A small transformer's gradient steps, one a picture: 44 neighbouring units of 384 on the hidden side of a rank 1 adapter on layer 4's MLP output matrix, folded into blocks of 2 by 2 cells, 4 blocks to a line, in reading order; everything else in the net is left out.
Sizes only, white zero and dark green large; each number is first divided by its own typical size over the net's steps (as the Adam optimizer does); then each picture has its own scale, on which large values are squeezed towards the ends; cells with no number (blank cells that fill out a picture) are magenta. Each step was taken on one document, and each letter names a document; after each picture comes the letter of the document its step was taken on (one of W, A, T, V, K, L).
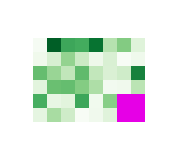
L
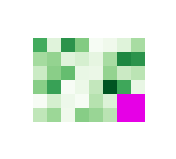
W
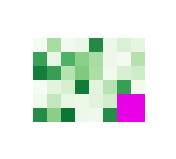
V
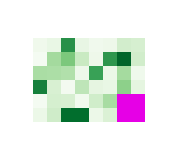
W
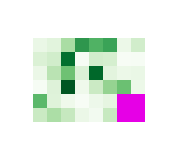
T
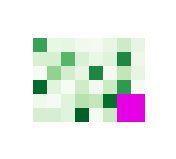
W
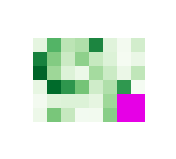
V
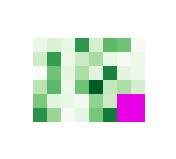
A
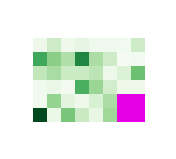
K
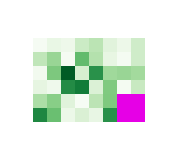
V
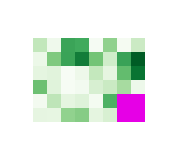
W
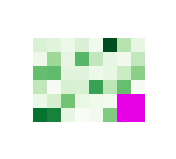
V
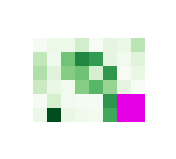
K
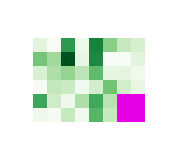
T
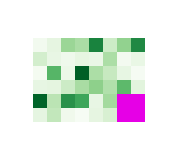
L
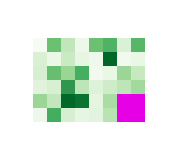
L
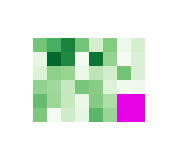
A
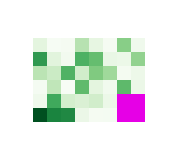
K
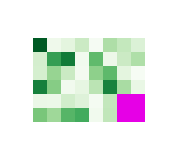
W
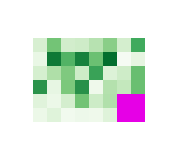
T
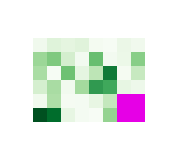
K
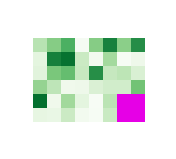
T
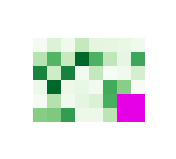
K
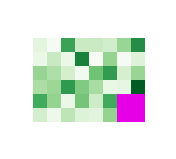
L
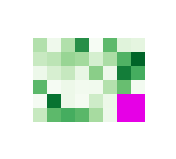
W
